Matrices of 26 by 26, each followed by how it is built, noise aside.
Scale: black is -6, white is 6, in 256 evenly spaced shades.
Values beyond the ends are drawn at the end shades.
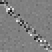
banded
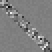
banded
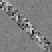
banded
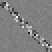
banded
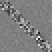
banded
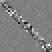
banded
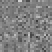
low rank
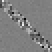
banded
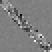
banded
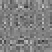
low rank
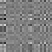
low rank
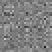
low rank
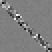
banded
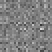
low rank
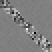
banded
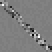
banded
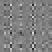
low rank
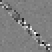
banded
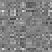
low rank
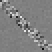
banded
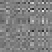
low rank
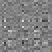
low rank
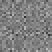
low rank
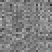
low rank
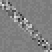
banded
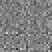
low rank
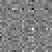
low rank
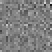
low rank
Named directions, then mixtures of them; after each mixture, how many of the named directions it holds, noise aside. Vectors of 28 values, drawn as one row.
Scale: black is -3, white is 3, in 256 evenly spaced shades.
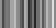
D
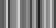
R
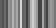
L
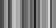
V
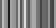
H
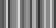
one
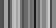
one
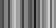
two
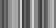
two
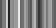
two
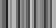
three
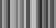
two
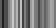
two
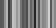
one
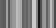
two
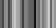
two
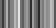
two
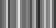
one
